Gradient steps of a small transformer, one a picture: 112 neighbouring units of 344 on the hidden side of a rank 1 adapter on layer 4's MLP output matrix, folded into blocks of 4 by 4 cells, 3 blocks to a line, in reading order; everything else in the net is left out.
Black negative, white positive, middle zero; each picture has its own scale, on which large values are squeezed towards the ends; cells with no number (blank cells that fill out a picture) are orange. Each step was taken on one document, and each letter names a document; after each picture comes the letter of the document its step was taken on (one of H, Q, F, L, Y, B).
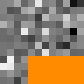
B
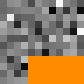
B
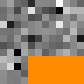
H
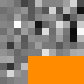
B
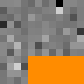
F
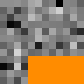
F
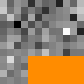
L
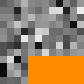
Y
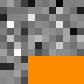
H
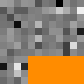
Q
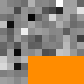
H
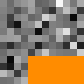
Q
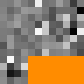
B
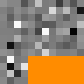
B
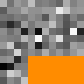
Y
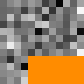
L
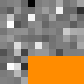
F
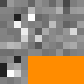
Y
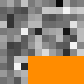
Q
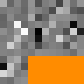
Y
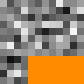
Y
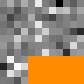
Q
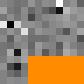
H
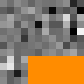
B
